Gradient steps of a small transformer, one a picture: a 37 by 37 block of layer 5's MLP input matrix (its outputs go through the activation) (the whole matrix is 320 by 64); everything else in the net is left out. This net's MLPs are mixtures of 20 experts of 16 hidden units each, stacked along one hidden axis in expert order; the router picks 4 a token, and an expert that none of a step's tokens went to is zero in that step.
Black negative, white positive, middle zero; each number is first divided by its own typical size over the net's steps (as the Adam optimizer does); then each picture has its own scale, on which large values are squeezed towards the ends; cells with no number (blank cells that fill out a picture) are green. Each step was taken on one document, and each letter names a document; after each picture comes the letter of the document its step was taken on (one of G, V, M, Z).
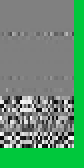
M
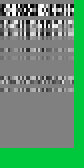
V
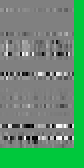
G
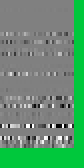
G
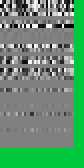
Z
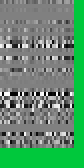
Z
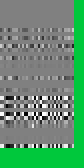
Z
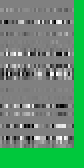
G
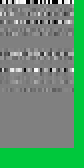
V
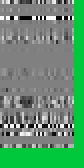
M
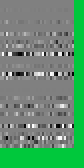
G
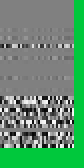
Z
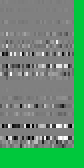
G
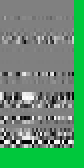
M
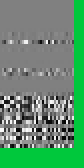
M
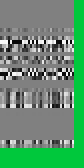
Z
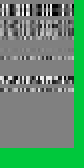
V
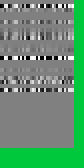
V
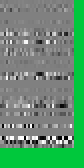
G
